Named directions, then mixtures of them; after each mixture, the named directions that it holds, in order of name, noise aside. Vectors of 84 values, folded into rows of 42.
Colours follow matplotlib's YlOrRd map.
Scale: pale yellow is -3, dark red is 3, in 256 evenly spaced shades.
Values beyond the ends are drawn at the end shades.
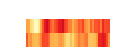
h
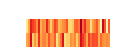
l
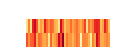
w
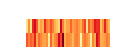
w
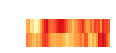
h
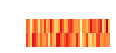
l, w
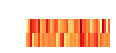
l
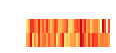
l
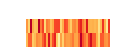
l, w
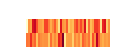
l, w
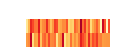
l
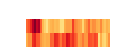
h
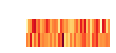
l, w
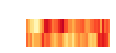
h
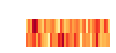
h, w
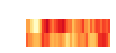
h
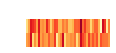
l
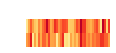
h, l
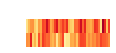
h, l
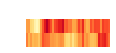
h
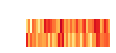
h, w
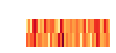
w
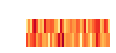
w
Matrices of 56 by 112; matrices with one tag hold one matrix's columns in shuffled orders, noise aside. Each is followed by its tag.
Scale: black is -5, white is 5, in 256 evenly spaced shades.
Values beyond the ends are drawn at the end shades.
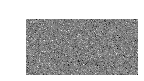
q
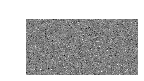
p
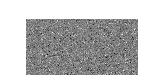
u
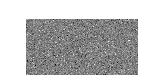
q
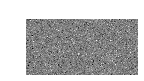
q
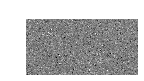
u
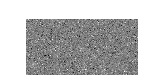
p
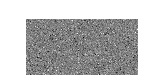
u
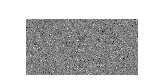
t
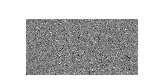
u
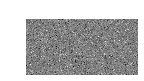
q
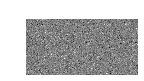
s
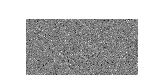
q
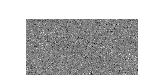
s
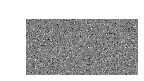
t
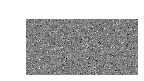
t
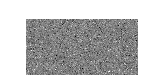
p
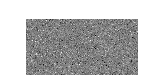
q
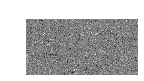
u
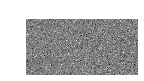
q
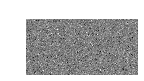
u
